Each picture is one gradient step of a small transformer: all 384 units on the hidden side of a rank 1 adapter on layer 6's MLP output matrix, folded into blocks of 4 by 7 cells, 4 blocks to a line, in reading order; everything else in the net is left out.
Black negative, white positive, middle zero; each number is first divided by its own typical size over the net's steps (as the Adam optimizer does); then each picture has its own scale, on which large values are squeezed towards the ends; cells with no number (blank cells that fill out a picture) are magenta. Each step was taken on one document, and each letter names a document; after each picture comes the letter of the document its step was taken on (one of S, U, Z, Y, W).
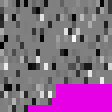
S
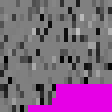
S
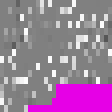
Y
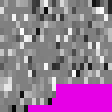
S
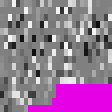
Y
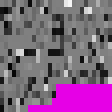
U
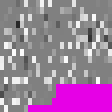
Y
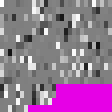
S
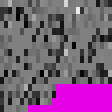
U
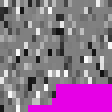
U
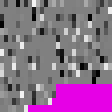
S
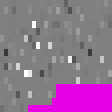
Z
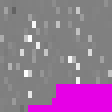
Z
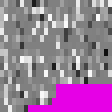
S
